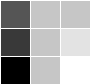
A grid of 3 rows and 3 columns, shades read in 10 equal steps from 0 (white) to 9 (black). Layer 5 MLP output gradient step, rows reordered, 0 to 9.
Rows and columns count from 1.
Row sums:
10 10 11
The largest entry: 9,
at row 3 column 1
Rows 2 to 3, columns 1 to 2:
7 2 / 9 2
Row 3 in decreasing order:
9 2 0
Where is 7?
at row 2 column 1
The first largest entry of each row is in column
1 1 1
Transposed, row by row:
6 7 9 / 2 2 2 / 2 1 0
